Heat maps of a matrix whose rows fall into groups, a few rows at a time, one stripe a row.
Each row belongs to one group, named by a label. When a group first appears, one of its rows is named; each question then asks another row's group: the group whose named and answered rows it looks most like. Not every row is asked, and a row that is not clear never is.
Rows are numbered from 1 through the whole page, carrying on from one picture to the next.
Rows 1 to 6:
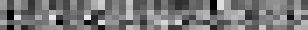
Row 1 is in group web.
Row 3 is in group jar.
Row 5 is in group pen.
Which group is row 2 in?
web
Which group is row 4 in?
jar
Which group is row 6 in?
jar
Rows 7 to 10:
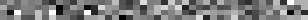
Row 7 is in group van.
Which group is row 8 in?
pen
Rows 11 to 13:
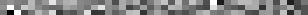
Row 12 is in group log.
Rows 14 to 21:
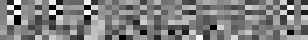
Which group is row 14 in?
jar
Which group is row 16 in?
jar
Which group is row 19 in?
web
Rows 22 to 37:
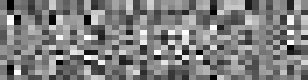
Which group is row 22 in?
jar
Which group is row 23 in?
jar
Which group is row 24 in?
web
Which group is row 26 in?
log
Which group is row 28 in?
van
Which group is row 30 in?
van
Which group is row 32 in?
pen
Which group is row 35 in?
jar
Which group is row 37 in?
web
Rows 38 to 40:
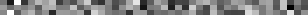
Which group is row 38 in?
jar
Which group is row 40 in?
log
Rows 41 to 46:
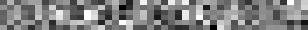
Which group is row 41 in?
van
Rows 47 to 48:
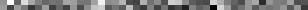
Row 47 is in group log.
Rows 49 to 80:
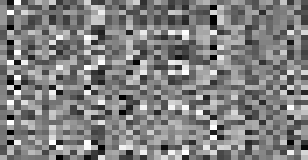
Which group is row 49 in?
jar
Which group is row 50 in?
web
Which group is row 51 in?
log
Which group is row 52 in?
web
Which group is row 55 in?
van
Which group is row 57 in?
jar
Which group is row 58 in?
web
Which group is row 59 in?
jar
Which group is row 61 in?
log
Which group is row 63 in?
van
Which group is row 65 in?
jar
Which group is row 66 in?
log
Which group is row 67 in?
jar
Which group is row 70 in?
van
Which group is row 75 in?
jar
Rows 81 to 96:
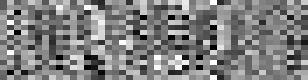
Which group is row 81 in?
van
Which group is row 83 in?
log
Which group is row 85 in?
log
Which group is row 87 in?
log
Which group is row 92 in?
pen
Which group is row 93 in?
van
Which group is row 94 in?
pen
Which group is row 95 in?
jar
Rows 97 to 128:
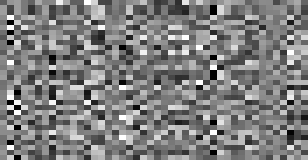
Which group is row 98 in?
web
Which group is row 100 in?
log
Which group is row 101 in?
jar
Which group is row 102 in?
log
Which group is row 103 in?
jar
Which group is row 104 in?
van
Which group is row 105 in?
jar
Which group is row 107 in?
van
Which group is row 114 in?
pen
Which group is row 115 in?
log
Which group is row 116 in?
log
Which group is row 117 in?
jar
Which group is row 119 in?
jar
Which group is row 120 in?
pen
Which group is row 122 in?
log
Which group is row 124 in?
pen
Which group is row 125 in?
jar
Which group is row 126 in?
log
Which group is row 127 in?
web
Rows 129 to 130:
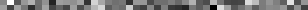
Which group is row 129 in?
log
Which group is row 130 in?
web
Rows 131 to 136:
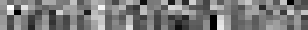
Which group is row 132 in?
log
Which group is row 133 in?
log
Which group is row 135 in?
web
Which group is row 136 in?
web
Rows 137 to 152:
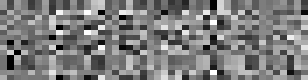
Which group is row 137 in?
web
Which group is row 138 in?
web
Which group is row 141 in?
van
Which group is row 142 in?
pen
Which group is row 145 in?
jar
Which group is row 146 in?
pen
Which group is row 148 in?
jar
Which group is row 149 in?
jar
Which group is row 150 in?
jar
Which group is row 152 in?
pen
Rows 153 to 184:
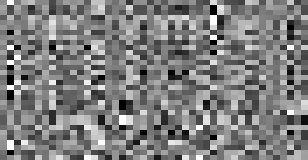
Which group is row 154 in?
web
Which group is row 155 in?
web
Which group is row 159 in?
jar
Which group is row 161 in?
web
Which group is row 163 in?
web
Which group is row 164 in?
jar
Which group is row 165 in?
log
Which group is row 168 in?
jar
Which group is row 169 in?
jar
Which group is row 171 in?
jar
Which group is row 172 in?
jar
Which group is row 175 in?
van
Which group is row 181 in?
log
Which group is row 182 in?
log
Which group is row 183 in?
jar
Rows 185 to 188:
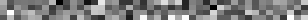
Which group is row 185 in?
pen
